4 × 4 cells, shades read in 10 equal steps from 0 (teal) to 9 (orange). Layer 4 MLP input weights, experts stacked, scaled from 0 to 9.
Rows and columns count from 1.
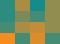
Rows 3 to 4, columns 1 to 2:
2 6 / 9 2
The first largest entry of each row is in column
2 4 3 1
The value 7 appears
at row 3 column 3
